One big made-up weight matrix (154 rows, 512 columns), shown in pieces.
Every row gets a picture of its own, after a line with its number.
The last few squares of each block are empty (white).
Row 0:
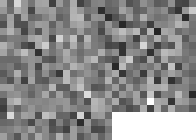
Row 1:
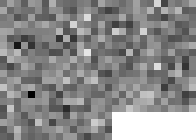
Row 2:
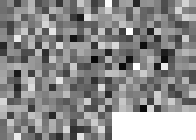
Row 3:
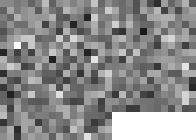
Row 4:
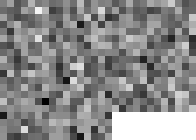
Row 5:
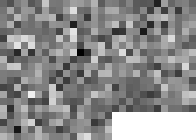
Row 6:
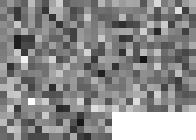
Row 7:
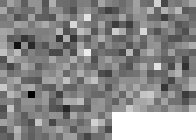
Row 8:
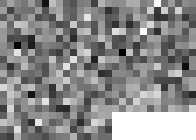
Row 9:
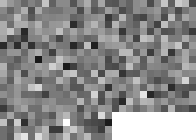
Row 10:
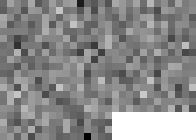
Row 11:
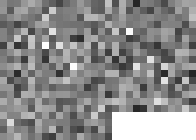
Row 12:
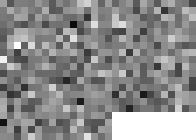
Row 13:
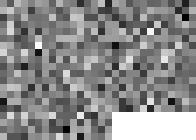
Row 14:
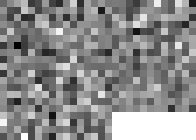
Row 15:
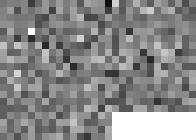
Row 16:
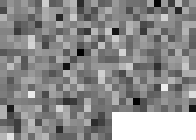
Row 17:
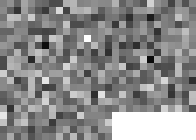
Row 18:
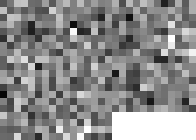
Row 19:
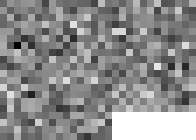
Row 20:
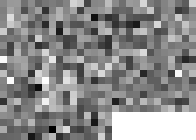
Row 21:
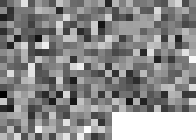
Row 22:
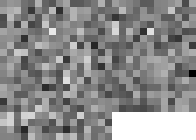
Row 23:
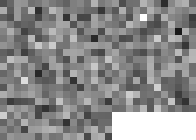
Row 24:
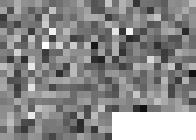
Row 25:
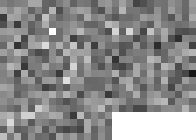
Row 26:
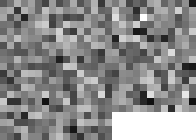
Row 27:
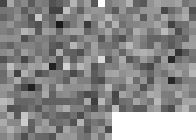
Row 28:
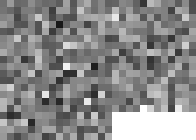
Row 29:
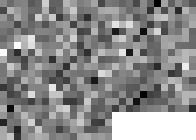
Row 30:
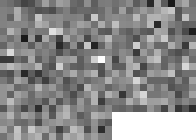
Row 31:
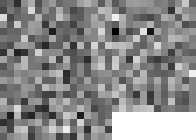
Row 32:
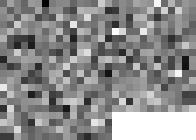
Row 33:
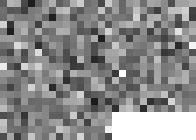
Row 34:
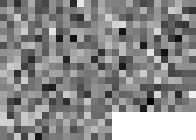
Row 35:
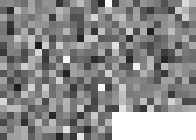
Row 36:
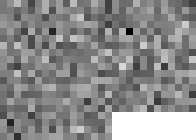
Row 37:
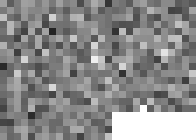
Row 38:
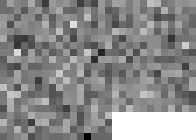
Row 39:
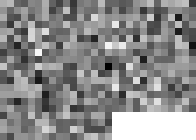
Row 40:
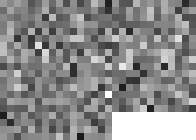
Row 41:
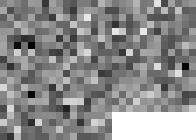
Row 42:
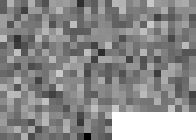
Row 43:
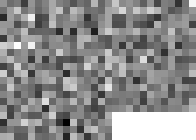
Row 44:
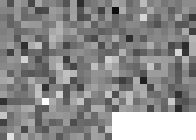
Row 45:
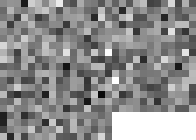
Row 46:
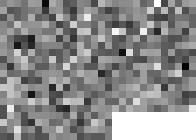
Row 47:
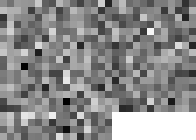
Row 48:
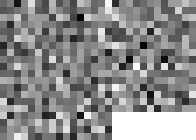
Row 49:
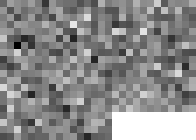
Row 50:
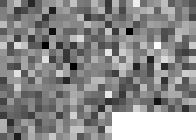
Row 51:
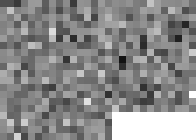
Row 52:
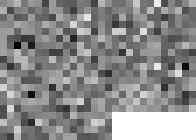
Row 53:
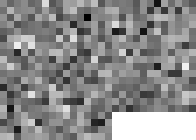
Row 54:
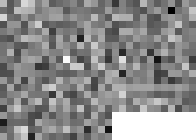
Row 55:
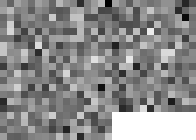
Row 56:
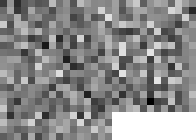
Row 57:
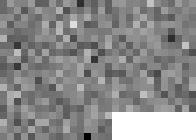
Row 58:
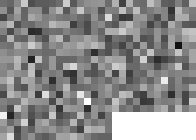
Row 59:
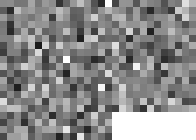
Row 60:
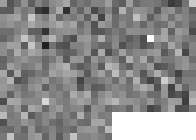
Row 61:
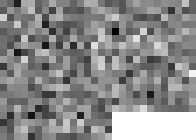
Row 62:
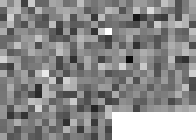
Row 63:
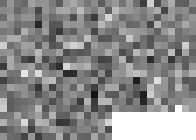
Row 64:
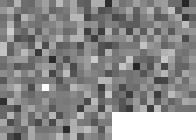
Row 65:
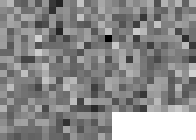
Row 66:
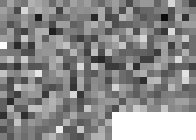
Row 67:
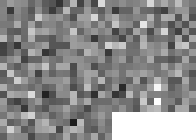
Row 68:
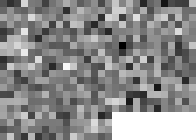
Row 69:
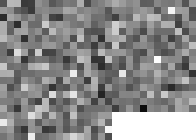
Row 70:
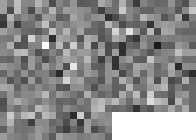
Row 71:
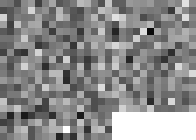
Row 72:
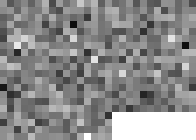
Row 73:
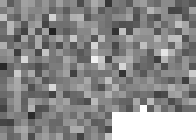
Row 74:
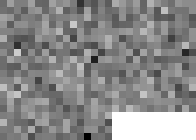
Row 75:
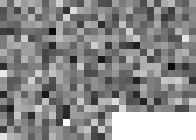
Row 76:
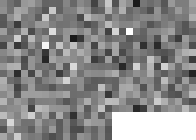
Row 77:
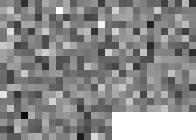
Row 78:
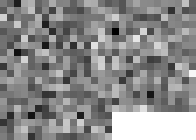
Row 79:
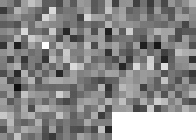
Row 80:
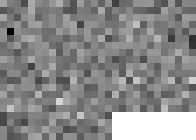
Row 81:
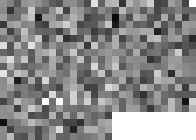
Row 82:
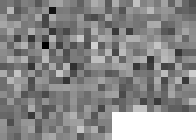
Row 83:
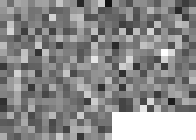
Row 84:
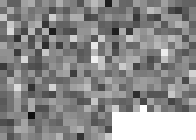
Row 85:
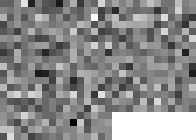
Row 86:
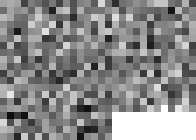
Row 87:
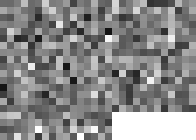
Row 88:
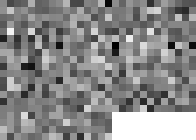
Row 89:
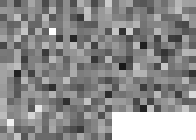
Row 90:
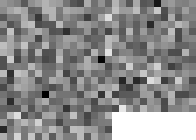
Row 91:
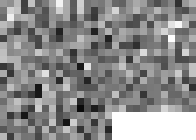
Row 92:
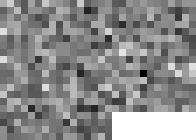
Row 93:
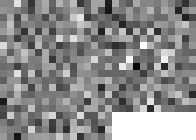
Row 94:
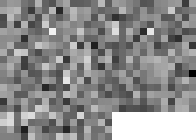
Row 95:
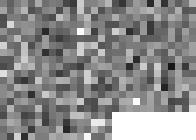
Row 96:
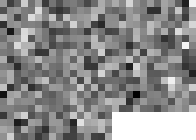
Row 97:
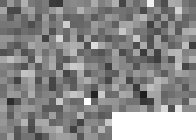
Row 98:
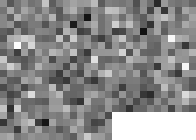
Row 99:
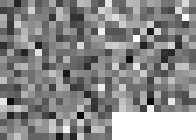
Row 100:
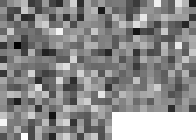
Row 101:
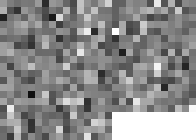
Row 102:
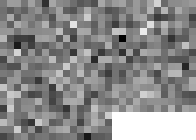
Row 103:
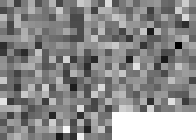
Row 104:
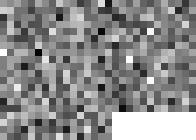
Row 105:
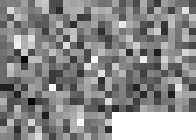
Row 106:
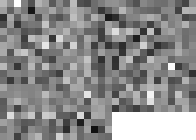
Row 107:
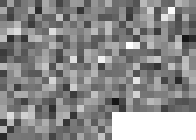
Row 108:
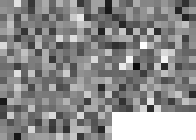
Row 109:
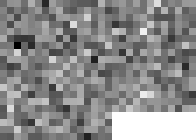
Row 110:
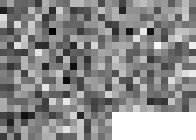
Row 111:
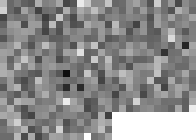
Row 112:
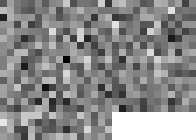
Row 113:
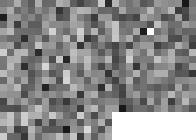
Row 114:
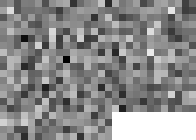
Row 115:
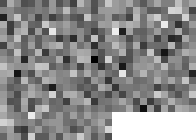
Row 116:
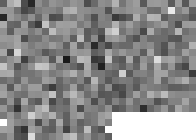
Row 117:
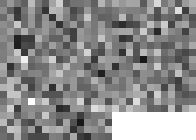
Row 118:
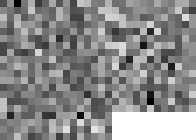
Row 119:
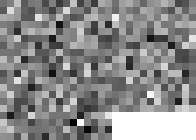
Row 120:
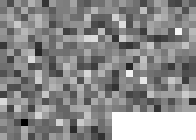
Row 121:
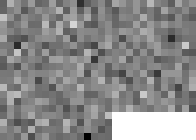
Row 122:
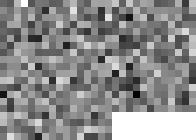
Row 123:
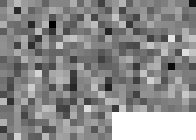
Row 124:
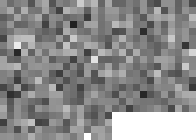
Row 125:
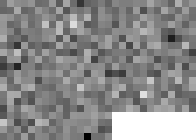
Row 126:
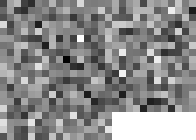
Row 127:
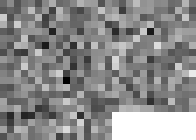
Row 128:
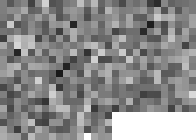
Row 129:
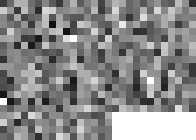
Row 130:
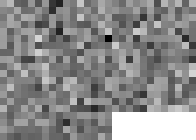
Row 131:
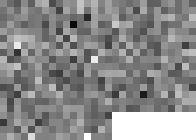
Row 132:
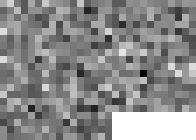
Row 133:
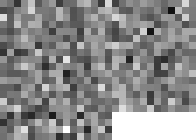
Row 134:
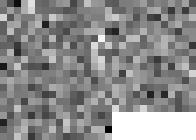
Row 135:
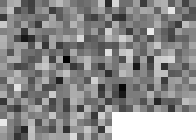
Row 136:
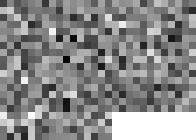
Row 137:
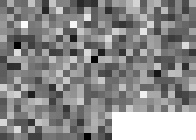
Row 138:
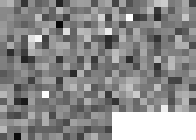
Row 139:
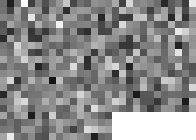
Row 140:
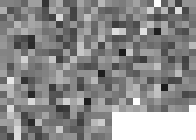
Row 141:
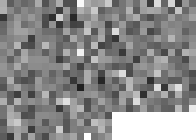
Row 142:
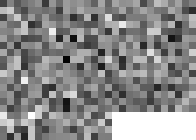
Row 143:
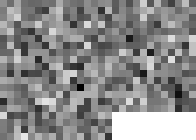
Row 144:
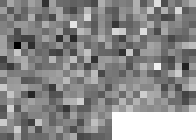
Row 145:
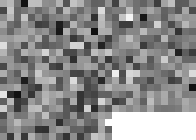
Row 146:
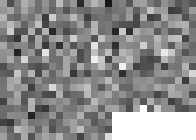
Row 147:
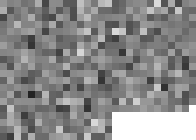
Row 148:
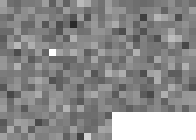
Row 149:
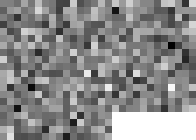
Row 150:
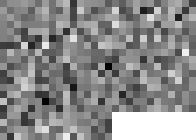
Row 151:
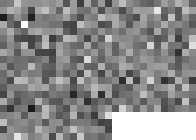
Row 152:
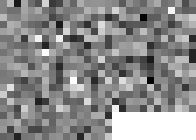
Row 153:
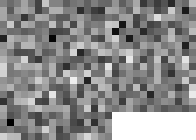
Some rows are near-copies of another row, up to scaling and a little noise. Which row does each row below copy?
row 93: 108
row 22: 94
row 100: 14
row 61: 78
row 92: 132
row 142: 136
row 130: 65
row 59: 35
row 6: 117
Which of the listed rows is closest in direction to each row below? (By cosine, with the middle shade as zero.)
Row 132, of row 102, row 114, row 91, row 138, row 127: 91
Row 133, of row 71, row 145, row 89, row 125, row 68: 71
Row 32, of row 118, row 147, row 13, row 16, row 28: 147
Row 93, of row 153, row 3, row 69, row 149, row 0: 0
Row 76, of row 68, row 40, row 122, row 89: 89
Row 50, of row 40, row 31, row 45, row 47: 40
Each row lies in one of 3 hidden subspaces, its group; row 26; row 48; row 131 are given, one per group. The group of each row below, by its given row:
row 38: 131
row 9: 26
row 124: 131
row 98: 131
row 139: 26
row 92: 26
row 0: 48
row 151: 26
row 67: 26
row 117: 131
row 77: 26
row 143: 26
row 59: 48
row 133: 48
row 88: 48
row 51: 48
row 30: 26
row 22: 48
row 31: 48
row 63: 26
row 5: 131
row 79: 48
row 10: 131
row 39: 26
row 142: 48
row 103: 48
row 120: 26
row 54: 48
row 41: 131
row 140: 131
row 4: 26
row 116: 48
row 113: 48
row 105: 131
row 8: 131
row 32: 131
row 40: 48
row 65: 26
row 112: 48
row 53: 131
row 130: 26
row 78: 48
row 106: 48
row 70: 48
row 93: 48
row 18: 26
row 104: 48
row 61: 48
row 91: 26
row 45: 26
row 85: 26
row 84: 48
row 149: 26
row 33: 48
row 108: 48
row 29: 131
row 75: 26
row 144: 131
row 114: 48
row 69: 48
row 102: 131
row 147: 131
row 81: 26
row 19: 131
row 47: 48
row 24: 48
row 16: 131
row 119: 26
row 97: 26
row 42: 131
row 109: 131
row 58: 26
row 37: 48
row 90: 26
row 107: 26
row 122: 26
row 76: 48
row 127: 48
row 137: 131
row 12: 131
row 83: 48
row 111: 131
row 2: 48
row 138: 26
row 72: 131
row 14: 26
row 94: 48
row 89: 48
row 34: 48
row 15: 48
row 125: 131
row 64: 48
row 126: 48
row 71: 48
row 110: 48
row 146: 48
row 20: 26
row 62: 26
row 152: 26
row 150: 26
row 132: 26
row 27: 26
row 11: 48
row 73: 48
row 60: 26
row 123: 26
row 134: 48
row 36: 48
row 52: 131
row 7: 131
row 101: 131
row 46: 131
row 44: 26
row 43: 26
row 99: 48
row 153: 131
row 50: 48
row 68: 26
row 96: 26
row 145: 26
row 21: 26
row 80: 26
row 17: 26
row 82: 48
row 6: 131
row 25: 48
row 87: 26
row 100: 26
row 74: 131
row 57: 131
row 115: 48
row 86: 26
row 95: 131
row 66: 26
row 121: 131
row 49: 131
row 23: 26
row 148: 131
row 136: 48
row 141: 131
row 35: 48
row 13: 48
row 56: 48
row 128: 131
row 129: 26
